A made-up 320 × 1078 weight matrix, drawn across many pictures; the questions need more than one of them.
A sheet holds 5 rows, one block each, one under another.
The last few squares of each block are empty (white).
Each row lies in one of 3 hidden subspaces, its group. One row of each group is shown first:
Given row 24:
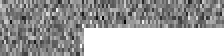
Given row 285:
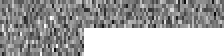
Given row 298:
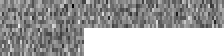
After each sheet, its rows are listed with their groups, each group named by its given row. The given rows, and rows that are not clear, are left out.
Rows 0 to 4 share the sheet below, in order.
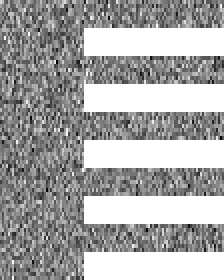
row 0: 298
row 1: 285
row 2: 24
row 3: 298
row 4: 24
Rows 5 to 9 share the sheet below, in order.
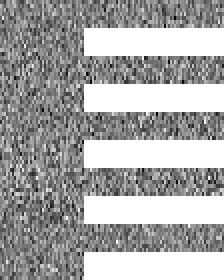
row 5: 24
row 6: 24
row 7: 285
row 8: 298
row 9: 24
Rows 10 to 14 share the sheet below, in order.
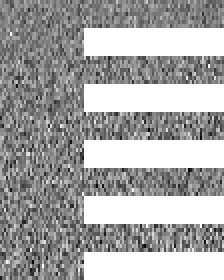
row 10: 24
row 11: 298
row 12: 285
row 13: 24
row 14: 24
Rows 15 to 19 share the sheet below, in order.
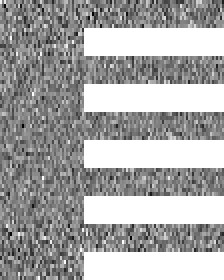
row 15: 285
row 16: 24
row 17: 285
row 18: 24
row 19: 285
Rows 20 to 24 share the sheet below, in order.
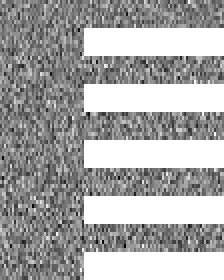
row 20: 24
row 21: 285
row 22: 298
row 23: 24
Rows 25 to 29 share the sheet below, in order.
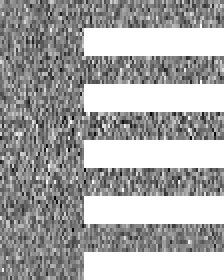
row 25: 285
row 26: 285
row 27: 298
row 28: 298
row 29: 298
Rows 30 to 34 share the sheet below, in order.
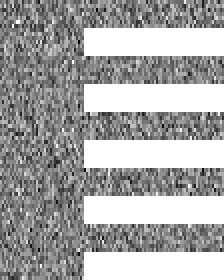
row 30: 298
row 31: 298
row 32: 298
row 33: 298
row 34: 24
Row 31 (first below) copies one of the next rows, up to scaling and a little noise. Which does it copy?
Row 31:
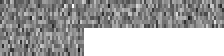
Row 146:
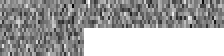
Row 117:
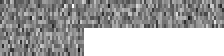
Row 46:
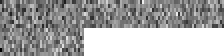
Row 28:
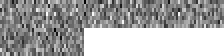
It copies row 117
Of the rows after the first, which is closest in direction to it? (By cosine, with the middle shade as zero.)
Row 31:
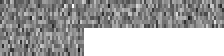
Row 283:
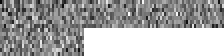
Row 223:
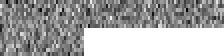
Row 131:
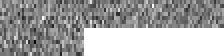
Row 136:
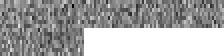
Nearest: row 283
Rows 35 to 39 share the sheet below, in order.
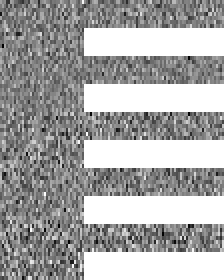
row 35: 298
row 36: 24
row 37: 24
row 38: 285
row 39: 24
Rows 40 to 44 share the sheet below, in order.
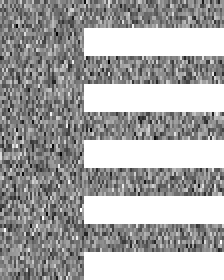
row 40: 298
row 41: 298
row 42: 285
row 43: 285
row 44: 285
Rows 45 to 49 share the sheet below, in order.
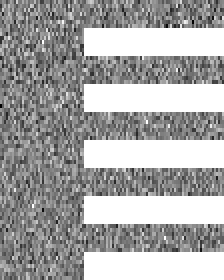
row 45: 285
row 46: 298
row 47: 298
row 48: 24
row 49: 285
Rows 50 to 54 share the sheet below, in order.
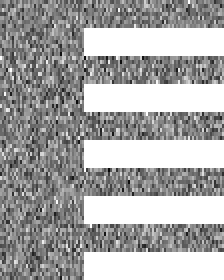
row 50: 24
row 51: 298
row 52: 24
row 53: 298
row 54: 24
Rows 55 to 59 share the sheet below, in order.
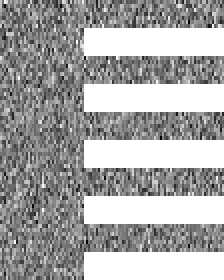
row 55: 285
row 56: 298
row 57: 285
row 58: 24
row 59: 285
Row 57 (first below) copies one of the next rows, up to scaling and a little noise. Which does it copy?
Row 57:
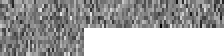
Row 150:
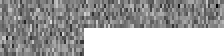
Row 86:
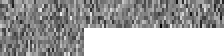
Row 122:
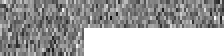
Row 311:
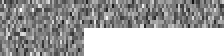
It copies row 86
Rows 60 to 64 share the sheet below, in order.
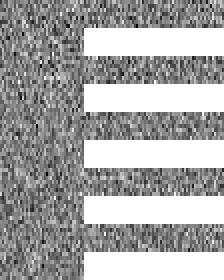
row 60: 24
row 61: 285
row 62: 298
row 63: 285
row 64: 24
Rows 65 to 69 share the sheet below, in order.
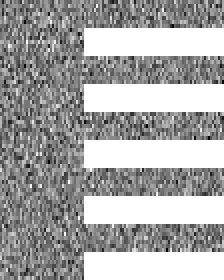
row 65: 285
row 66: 298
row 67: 285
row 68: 298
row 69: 285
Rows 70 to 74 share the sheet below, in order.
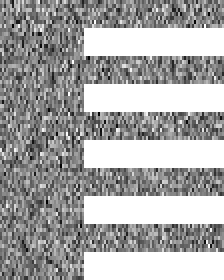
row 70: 298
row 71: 298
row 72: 24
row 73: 24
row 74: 24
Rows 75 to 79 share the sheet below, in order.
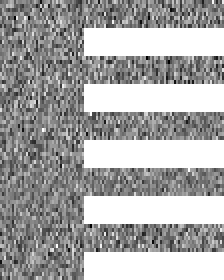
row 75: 285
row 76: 24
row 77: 24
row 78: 24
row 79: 24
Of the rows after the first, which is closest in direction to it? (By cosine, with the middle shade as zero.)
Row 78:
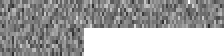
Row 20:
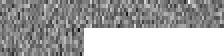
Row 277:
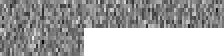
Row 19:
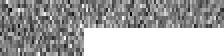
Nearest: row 20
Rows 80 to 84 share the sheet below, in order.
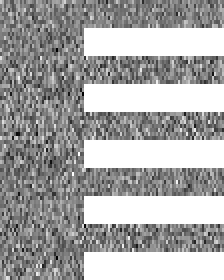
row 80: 298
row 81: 298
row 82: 298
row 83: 298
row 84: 298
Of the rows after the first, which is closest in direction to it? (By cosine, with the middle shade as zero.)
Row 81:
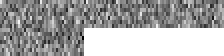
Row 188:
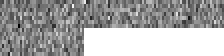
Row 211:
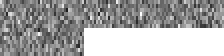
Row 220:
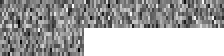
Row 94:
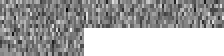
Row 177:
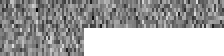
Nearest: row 211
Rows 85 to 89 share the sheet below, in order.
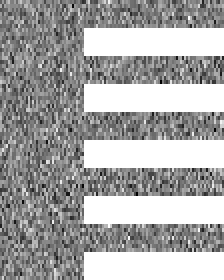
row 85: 298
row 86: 285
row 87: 285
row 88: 24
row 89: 298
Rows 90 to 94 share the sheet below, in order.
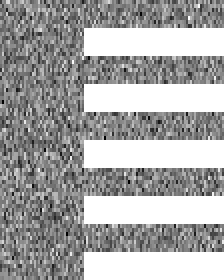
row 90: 298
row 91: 298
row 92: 285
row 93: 298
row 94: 285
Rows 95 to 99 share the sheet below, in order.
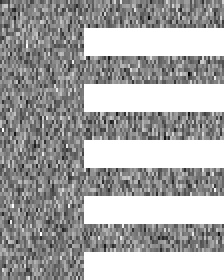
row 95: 285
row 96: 298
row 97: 24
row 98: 298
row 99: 285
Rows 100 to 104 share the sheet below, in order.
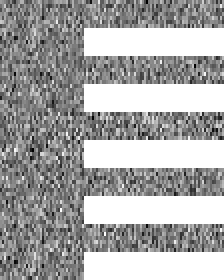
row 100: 24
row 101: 285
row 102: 24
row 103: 285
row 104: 24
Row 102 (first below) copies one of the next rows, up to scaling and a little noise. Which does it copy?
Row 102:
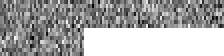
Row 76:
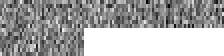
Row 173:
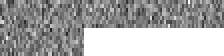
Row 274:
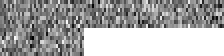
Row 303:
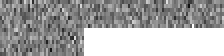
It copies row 274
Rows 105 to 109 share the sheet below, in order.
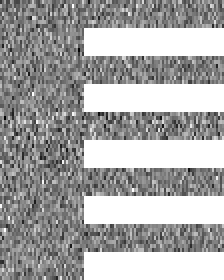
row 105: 298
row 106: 24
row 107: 298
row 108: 24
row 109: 285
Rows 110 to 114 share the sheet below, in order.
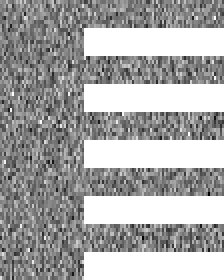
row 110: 285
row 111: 298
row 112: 285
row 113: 24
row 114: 24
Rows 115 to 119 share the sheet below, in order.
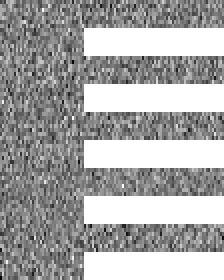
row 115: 24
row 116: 298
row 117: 298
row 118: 285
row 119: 24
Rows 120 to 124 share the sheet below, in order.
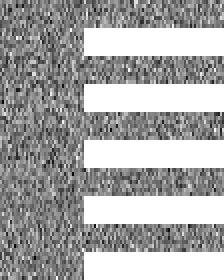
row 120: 285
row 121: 298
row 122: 285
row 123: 298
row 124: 24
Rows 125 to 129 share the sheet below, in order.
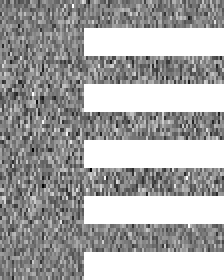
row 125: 298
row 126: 24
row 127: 24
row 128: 24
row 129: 24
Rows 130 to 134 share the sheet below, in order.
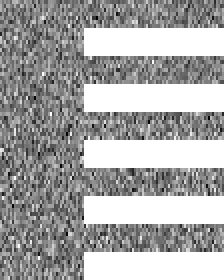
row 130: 24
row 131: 24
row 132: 285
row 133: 24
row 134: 298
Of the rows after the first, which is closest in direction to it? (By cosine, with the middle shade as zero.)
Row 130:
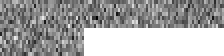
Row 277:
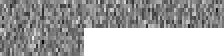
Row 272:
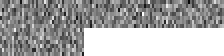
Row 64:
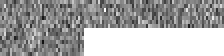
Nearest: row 272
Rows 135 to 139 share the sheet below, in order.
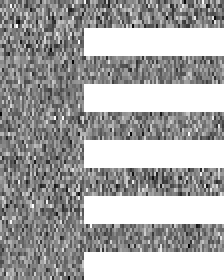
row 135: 298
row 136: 298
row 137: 285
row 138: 24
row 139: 285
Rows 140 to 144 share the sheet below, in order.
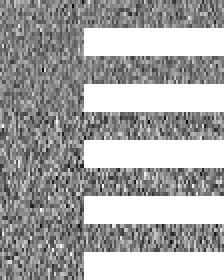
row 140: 298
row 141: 24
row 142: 285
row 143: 24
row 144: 285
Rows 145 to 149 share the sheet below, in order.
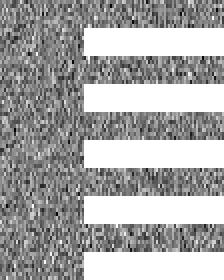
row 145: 24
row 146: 298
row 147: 285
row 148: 24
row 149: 285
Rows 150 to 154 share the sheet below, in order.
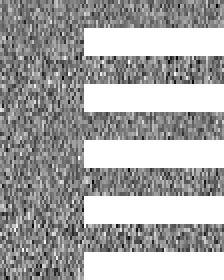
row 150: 285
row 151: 24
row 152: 24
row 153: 285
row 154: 298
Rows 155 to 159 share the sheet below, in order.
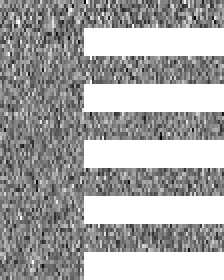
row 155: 298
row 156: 24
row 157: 285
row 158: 298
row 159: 24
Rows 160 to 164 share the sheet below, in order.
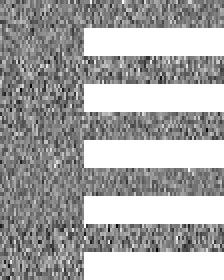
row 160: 24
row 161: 285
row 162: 298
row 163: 24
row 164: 298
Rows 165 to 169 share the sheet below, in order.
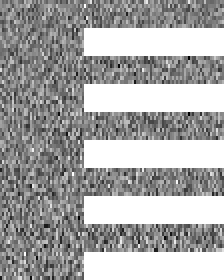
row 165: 24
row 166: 24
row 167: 24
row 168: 298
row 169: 285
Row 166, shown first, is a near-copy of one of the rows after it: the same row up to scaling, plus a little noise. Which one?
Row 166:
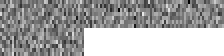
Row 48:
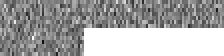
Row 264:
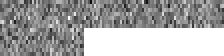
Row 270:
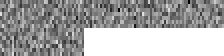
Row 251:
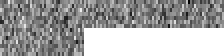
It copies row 270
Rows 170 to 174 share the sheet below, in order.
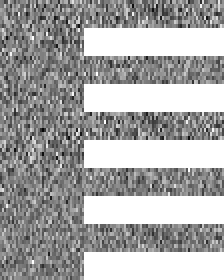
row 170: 24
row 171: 24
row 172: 24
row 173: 24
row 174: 24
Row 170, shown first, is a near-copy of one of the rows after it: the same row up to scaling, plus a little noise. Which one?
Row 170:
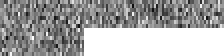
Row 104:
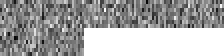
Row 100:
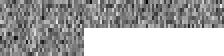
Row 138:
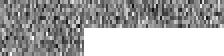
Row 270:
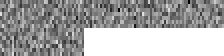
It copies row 138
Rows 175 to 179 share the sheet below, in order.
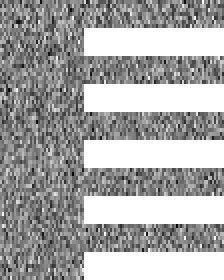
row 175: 298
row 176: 285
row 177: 298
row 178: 298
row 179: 285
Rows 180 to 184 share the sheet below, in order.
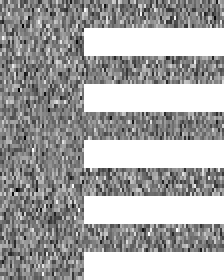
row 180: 285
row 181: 285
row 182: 24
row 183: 298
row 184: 285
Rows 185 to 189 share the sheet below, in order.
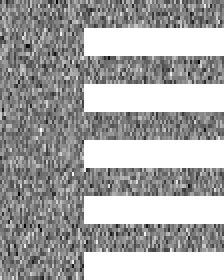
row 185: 285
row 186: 298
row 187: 285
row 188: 298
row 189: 24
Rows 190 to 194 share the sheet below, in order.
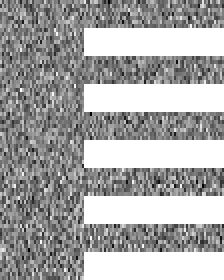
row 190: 298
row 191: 285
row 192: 24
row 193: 285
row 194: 285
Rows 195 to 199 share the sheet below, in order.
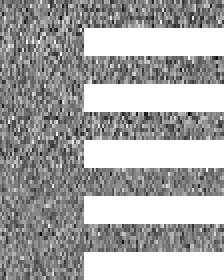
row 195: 285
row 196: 24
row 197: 24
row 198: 24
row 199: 285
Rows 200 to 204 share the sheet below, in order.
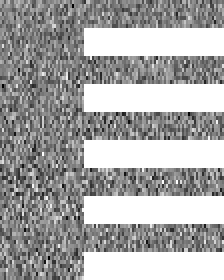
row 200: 298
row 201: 24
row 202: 24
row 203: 298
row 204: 285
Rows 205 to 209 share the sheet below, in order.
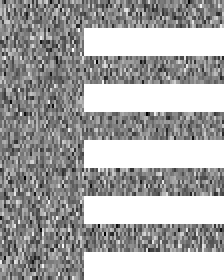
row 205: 24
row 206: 285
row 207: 24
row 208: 298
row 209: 24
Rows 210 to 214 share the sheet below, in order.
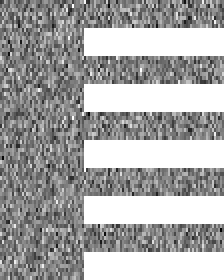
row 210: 298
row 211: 298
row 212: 298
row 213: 298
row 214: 24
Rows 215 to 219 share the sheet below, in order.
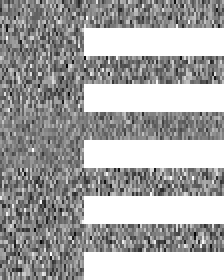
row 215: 285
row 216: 298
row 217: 24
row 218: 285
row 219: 285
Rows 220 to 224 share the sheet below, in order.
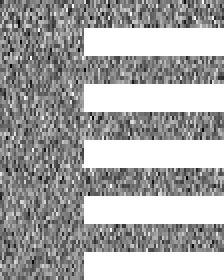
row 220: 298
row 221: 285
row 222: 285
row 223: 285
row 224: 24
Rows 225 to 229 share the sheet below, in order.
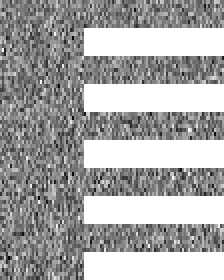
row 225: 285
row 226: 285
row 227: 298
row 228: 298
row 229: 285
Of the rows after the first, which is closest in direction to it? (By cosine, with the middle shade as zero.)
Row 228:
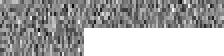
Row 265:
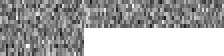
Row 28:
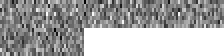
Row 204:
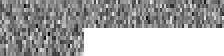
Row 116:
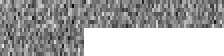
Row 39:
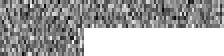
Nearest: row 116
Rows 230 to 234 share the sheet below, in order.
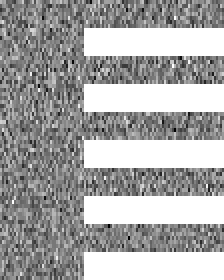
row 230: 24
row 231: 298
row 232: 24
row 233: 285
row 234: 298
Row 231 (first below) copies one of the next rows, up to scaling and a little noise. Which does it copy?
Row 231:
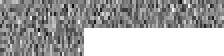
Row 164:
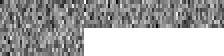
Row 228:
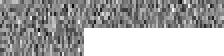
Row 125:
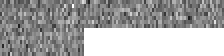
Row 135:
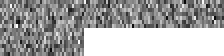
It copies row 228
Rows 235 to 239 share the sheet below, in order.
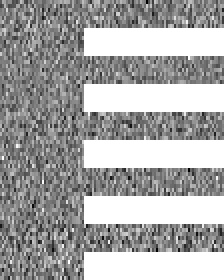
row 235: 24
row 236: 24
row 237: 298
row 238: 24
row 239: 298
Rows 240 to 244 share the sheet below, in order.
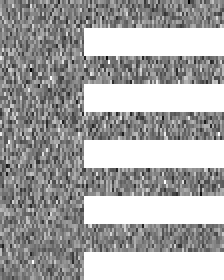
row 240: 24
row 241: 298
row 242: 298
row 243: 285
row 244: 24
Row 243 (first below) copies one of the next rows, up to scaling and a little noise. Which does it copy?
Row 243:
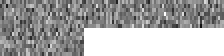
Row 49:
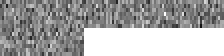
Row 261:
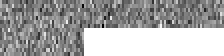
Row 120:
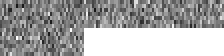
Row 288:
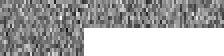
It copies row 49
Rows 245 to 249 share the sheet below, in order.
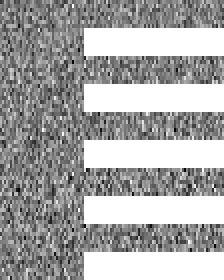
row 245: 298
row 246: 298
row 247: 24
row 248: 298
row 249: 298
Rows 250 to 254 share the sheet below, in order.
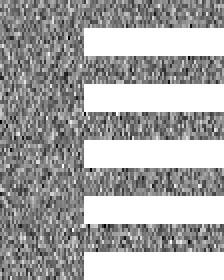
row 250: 298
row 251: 24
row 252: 298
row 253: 24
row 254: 298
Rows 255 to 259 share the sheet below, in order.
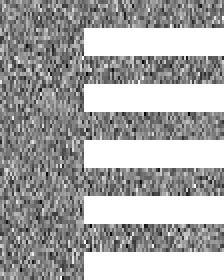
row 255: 285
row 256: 285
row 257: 24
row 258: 298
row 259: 24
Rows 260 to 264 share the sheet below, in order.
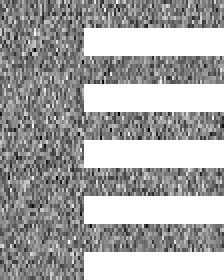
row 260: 24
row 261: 285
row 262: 285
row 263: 24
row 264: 24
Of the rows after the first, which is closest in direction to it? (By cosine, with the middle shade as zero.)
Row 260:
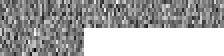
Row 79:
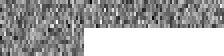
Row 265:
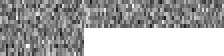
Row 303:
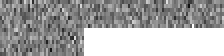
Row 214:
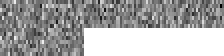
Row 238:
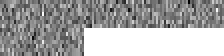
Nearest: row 79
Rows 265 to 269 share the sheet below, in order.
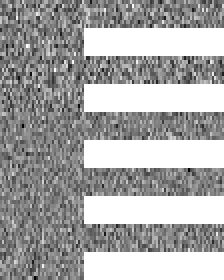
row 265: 285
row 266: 298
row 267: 285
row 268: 24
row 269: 24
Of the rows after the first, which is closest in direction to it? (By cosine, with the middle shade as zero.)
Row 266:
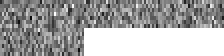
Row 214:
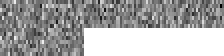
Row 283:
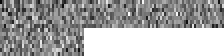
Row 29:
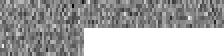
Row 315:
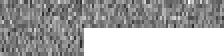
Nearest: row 283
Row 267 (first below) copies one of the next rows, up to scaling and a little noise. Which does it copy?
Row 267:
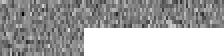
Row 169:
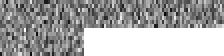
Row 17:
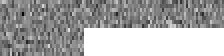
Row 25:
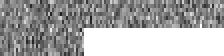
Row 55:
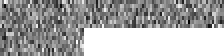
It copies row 17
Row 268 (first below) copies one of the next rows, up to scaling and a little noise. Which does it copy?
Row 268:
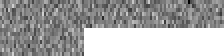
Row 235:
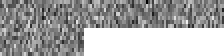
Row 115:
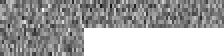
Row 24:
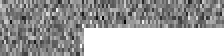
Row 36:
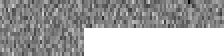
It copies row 36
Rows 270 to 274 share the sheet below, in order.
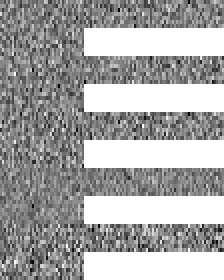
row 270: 24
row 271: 285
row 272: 24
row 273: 24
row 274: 24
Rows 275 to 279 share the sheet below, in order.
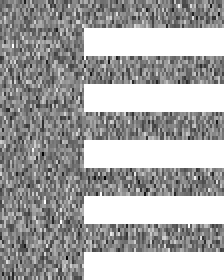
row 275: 285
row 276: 298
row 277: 24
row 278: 285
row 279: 24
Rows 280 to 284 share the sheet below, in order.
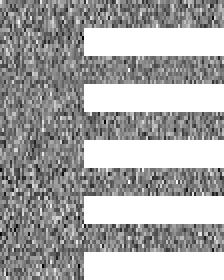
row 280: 298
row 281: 298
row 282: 24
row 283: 298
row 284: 298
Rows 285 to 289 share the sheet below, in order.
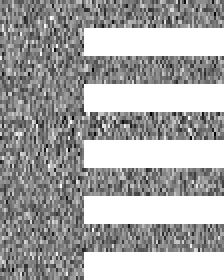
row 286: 285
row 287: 298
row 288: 285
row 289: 285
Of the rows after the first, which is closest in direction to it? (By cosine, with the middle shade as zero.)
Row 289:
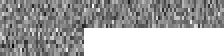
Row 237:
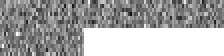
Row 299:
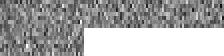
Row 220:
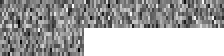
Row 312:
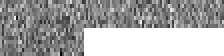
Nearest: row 299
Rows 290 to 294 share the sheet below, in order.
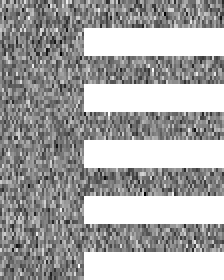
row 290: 285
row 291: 285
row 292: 298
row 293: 285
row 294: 298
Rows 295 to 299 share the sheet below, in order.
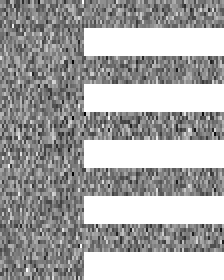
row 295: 298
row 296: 298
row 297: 298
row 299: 285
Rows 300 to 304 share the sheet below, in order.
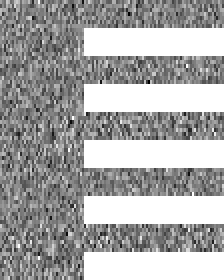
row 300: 298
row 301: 285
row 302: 298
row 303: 24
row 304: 298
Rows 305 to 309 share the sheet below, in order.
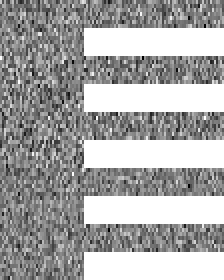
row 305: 298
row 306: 298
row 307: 285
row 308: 298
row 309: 298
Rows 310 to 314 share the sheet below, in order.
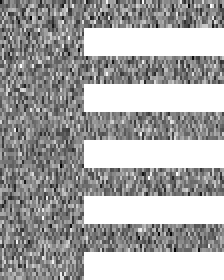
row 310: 298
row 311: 285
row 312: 285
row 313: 285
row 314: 285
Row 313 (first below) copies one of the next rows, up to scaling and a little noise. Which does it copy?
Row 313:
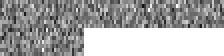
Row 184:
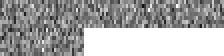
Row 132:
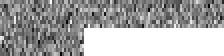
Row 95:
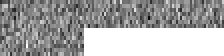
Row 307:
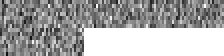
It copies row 184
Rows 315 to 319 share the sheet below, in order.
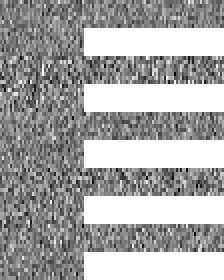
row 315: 24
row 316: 24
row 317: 298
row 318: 285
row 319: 285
